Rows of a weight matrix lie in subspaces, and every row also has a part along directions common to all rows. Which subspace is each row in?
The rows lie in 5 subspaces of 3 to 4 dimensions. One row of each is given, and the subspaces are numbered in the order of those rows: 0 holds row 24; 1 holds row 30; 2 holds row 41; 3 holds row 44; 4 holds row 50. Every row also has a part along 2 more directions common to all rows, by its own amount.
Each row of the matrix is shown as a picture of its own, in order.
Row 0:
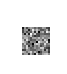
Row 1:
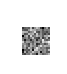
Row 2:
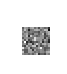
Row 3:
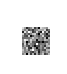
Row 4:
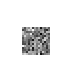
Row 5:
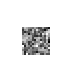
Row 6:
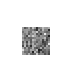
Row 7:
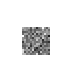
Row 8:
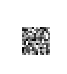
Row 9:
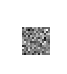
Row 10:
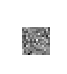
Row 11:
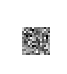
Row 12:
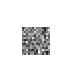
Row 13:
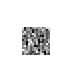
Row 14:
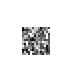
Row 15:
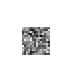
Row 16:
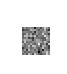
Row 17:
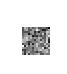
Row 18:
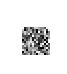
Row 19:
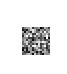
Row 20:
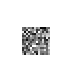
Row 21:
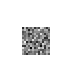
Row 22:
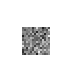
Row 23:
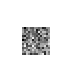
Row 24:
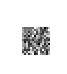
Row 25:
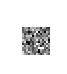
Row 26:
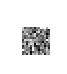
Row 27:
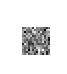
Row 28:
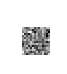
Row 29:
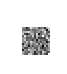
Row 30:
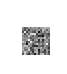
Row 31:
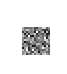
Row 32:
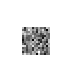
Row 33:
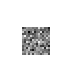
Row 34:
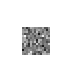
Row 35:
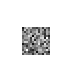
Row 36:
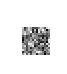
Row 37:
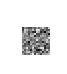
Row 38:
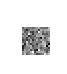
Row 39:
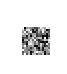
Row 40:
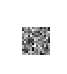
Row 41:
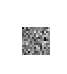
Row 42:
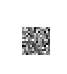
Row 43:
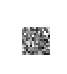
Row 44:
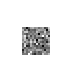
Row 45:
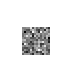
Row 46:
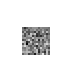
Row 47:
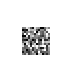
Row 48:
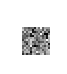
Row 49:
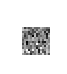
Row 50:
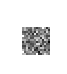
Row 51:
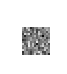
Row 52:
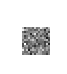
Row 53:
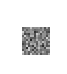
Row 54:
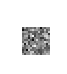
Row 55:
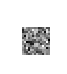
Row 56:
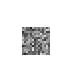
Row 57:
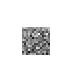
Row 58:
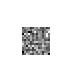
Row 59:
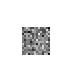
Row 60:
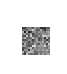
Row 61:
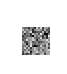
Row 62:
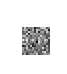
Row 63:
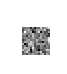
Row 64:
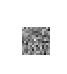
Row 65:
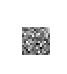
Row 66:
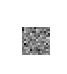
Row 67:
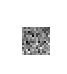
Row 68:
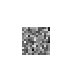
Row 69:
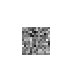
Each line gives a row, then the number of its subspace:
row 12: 0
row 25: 1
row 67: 1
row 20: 1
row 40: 2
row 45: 0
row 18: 0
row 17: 4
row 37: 0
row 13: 1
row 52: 0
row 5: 4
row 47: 3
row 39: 2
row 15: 4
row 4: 2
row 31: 2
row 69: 4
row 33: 3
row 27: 0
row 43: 4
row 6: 4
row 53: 3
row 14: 1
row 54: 0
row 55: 3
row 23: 1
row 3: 3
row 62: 1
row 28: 3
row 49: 1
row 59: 3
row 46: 1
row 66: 0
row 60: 1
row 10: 3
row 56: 2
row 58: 3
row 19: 0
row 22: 4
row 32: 2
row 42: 1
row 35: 0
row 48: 4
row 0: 1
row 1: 4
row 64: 2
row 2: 2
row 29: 3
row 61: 4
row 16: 0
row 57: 1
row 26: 0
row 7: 4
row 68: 2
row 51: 3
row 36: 2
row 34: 3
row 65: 1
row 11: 0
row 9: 2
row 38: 4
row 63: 0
